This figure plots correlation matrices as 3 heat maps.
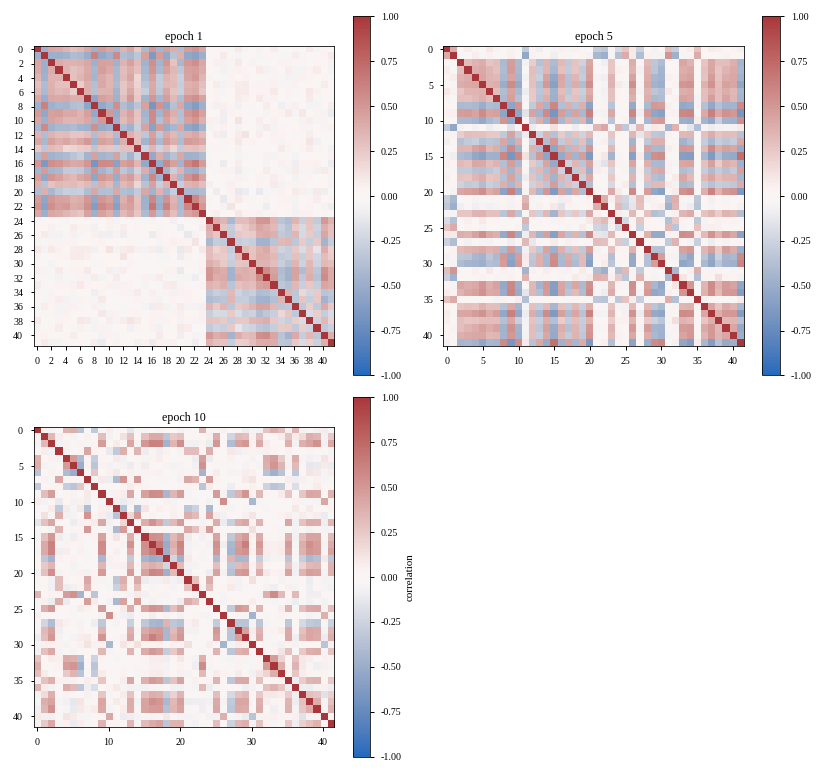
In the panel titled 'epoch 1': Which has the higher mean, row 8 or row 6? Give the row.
6
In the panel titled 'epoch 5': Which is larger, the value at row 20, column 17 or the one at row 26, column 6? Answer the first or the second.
the second
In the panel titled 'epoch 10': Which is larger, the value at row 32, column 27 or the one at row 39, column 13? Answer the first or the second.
the second
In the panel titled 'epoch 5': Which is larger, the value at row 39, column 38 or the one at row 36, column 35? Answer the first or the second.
the first
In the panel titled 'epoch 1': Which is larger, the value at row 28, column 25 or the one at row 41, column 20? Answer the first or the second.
the first
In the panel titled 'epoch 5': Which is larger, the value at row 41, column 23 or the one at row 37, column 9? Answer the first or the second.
the second
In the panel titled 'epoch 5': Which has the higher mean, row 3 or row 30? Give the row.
3
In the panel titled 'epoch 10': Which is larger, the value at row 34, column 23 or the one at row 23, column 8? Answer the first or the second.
the first
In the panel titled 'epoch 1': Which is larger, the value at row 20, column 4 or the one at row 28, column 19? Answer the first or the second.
the second
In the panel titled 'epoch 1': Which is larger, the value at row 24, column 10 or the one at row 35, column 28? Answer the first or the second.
the first
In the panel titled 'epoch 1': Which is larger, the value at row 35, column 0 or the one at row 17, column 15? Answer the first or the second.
the second
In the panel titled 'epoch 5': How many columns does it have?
42
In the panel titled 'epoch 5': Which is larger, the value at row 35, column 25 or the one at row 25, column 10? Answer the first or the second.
the first
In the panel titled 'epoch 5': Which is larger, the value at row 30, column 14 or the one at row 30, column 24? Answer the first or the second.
the second
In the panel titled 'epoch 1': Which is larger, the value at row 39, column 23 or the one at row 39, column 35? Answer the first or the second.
the second
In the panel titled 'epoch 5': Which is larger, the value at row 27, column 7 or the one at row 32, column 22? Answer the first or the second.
the second
